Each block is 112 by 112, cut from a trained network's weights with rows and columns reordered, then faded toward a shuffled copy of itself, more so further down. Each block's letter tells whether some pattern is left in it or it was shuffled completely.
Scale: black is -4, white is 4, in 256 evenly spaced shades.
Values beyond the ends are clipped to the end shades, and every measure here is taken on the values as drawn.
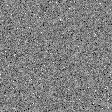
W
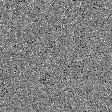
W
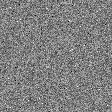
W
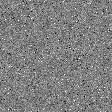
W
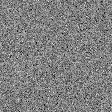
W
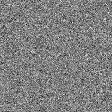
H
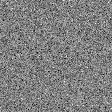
W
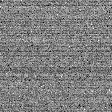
H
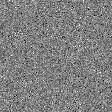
H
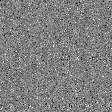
H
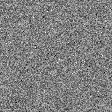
H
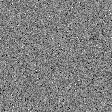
W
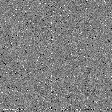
H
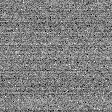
H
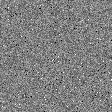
W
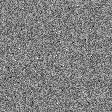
W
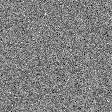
W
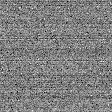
H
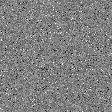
H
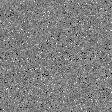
H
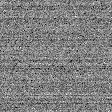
H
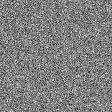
H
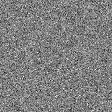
H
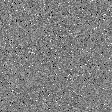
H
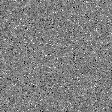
H
